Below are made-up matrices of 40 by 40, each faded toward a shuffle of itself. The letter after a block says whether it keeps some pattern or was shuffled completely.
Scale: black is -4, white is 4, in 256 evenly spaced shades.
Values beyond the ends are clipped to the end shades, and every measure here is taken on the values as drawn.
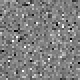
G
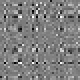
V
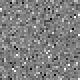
G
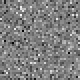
G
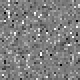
G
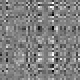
V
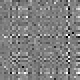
V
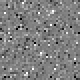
G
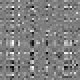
V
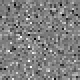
G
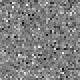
G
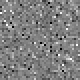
G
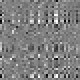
V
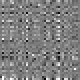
V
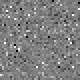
G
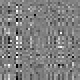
V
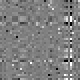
V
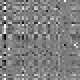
V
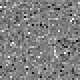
G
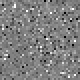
G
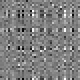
V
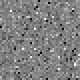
G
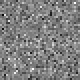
G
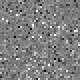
G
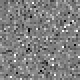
G
